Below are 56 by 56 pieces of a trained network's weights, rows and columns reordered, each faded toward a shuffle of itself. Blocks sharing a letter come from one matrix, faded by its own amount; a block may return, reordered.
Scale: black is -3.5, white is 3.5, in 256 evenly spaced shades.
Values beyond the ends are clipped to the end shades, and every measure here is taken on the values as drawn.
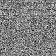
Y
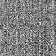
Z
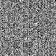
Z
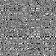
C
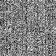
Z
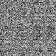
Y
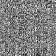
Z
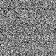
Y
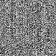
Z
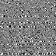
C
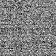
Y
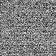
Y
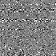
C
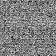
Y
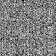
Z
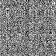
Z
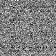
Y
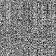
Z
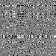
C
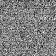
Y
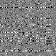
C
